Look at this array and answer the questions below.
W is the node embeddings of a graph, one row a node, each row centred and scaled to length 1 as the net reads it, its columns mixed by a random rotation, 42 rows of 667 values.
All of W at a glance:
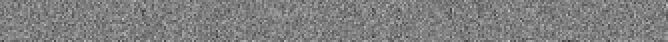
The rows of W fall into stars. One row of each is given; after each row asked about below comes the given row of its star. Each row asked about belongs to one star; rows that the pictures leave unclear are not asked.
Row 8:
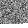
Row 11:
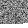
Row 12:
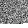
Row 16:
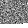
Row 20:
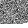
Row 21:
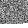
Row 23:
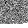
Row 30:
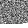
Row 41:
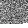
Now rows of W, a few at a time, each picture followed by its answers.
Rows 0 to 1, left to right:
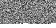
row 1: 16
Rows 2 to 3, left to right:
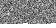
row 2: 21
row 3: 8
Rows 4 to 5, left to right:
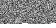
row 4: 12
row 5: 12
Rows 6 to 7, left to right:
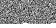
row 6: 12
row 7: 20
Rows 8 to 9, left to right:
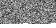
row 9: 12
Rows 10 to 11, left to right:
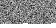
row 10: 8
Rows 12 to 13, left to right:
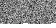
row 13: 11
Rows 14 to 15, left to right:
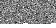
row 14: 16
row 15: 11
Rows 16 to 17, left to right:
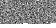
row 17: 30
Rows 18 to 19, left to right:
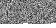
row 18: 41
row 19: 11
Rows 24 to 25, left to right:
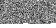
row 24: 16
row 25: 30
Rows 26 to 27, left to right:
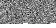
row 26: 41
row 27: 12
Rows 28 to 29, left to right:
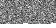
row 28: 41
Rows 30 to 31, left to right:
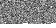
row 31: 23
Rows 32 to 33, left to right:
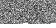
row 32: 20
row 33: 23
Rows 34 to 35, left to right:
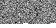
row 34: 16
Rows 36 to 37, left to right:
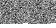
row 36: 23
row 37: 8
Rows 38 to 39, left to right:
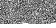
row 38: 30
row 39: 20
